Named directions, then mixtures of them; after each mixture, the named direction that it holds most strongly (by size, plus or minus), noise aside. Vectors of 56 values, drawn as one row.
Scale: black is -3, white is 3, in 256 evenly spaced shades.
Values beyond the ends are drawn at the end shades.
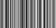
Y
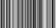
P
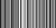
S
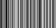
Y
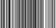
P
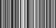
S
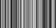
P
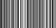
S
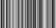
P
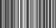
S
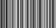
P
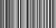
S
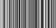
Y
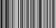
Y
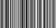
Y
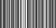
S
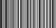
S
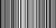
S
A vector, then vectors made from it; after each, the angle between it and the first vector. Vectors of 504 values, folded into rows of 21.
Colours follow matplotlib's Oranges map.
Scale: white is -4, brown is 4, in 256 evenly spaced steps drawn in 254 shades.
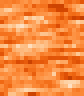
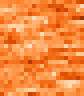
nearly parallel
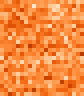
partly opposed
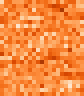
partly aligned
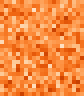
orthogonal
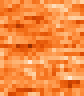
nearly opposite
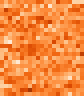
partly opposed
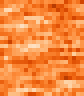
nearly parallel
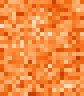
partly aligned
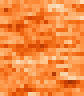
nearly opposite
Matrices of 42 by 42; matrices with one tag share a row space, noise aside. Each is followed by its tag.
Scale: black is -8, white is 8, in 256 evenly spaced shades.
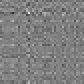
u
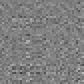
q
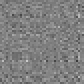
q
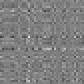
u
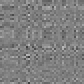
u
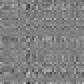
u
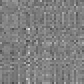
u
